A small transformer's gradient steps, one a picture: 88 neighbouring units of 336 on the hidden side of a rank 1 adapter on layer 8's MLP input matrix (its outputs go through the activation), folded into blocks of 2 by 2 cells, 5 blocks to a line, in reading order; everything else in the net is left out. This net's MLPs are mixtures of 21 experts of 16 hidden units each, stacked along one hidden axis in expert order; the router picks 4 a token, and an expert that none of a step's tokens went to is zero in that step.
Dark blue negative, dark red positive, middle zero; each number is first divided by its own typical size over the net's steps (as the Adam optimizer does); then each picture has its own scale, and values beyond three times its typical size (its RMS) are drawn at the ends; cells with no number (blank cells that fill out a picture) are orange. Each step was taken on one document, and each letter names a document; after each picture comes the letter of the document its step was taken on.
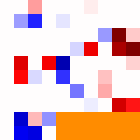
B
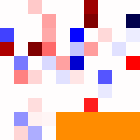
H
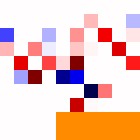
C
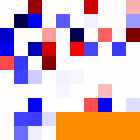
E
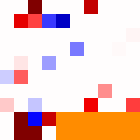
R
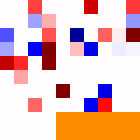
E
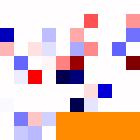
C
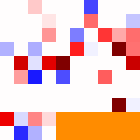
B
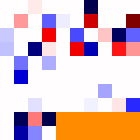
B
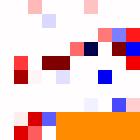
B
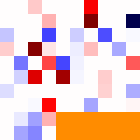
H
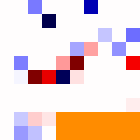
C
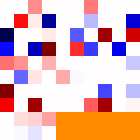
E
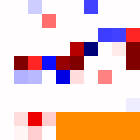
B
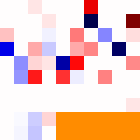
H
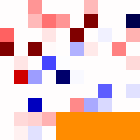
E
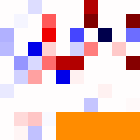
H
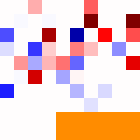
H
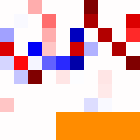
H
